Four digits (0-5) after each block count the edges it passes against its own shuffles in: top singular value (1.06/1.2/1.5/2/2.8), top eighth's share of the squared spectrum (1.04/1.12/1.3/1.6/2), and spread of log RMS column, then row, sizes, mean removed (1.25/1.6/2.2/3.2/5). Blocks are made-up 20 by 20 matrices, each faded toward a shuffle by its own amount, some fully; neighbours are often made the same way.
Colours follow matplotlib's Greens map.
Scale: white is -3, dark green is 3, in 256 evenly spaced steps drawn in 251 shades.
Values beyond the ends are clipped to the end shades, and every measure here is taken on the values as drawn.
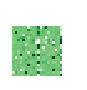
3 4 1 1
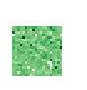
1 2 0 0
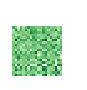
3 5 2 2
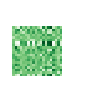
4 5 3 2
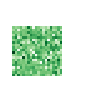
0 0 0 1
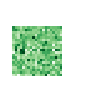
2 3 0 2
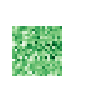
1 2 0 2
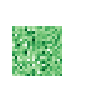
1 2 1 0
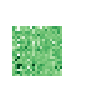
2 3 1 0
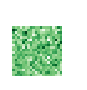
0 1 0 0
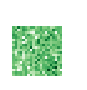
1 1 0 0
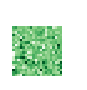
0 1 0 0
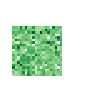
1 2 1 0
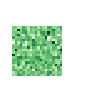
0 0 0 0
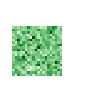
0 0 0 0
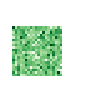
1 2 0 0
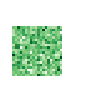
0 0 0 0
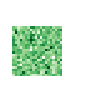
0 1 0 0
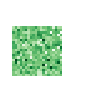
0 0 0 0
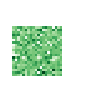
2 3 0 1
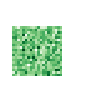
0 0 0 0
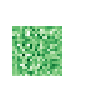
3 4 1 2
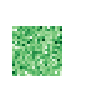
1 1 0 0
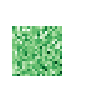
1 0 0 0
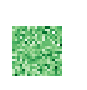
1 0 0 0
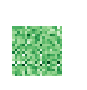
3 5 2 2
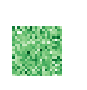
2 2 0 1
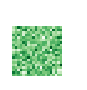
2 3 0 0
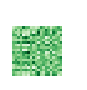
3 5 2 2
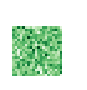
1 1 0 0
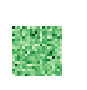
1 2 0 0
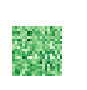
3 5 1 1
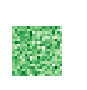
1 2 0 0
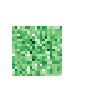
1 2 0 0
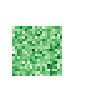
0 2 0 0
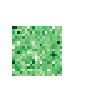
1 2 0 0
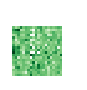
2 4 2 2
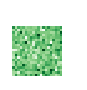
0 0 0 0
